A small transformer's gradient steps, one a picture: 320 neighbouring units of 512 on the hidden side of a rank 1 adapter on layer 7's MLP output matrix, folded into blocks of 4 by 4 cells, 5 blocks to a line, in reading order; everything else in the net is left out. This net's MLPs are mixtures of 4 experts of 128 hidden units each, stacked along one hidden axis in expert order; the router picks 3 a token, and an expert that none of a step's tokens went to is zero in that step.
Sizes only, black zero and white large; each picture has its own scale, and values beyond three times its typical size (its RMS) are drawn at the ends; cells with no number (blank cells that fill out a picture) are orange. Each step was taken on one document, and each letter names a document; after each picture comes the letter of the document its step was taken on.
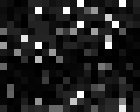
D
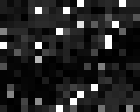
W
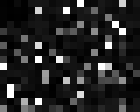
D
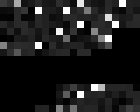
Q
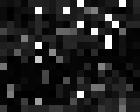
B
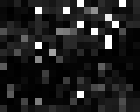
B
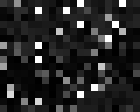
Q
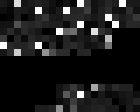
Q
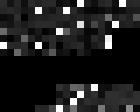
W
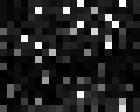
D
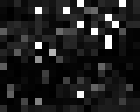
B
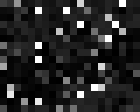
Q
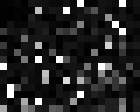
D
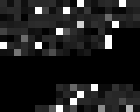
W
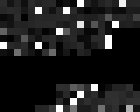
W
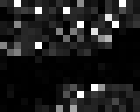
Q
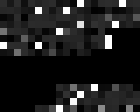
W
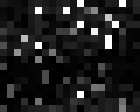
D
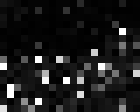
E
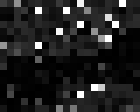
Q
